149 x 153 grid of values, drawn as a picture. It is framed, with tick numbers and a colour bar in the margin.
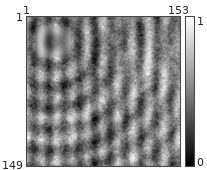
In the top left lies a patch that is calmer than the rest. The histogram is bell-shaped. Stripes running up and down repeat 10 times from left to right. There are no lone odd cells. Rings spread out from the top left. There is no seam.
